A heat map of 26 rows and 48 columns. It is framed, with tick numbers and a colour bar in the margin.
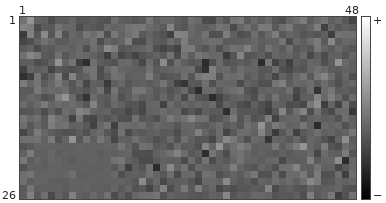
Neither half mirrors the other. No row or column stands out. Overall the values sit about 40% of the way up the scale. In the bottom left lies a patch that is calmer than the rest. There is no overall slope. The texture is fine-grained noise. The bottom left is the smoothest part. There are no regular stripes.
